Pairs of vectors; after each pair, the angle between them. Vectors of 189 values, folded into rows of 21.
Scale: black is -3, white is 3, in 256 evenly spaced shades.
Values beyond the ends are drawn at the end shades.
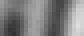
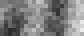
nearly parallel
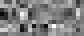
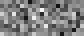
partly opposed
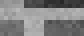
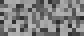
orthogonal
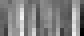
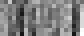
nearly opposite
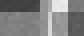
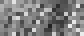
partly opposed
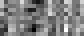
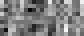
nearly parallel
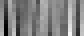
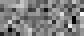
orthogonal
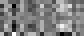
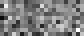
partly aligned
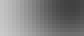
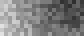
nearly parallel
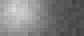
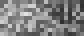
partly aligned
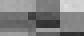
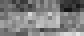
nearly opposite
